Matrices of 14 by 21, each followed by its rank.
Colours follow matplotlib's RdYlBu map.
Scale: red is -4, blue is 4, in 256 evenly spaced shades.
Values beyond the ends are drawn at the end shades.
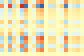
one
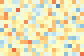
full rank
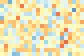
full rank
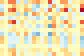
three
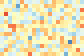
full rank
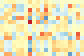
three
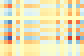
one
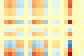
one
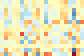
three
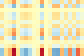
one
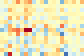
three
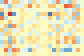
three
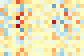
three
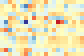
three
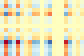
one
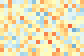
full rank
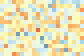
full rank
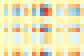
one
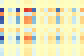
one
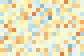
full rank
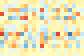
three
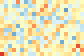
full rank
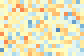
full rank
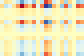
one
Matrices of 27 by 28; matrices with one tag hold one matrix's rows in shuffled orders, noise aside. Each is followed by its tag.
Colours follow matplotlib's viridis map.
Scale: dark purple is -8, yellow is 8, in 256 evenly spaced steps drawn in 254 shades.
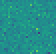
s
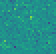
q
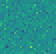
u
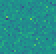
u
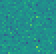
s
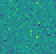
s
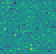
q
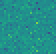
s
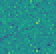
s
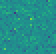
q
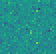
s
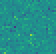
q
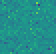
s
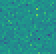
s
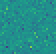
u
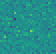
q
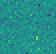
s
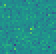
q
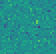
s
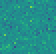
q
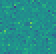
q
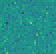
u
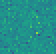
s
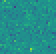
q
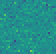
q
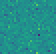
s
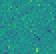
s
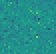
s
